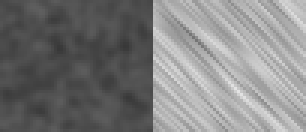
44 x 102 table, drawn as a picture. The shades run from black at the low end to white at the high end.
The table splits into one row of 2 panels. Panel 1,1: low, blotchy, faint in contrast. Panel 1,2: high, slanting down to the right.
